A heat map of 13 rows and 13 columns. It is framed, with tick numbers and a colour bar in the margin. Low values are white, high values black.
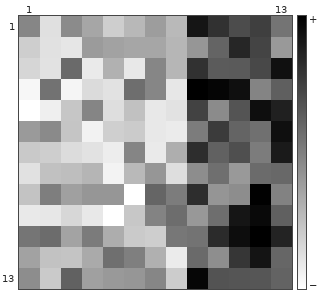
The bottom right is the ninth with the highest average. No regular stripes run through it. The right part is higher, past a seam about 60% of the way across.
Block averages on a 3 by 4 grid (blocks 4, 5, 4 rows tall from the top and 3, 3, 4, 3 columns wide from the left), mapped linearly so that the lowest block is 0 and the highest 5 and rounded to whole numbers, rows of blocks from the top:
0 0 3 4 / 0 0 2 4 / 1 1 2 5
